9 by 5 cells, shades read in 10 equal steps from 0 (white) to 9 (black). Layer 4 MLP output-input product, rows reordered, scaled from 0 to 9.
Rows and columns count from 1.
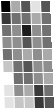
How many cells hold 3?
6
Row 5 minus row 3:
0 0 -5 0 -2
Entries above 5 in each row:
3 1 1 1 0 1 0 1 2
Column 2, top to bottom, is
3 5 4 4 4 5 5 4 2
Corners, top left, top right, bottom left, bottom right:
9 6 1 6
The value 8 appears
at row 3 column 3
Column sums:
34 36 44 38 42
